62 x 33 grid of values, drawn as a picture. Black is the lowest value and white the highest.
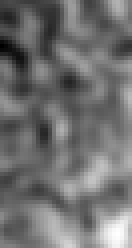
Ninth with the lowest average: top left. Grain: blotchy. Ninth with the highest average: bottom right. Slope: up to the bottom right.
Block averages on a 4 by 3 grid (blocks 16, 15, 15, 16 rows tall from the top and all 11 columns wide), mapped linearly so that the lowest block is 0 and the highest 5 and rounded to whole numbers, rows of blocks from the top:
0 2 2 | 1 1 3 | 1 2 4 | 2 4 5
